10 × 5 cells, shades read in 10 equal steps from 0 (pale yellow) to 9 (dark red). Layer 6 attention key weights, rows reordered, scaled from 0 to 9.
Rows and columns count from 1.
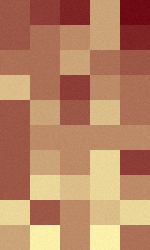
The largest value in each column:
6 7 8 5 9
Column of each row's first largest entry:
5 5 5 3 1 1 5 1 2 5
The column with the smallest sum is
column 4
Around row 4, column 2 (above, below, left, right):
5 3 2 7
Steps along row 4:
up up down up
